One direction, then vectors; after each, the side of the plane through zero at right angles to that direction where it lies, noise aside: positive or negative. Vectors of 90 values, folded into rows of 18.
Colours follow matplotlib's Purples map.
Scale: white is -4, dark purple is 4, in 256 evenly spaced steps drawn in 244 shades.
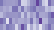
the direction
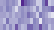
negative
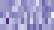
negative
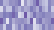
positive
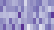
positive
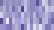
positive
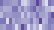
positive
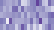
positive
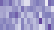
positive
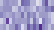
negative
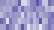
positive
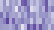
negative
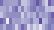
positive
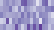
negative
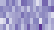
negative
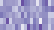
negative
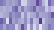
positive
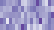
positive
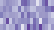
negative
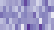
negative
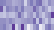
positive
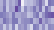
positive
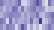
positive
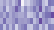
positive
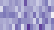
negative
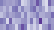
positive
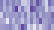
positive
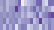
positive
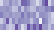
negative
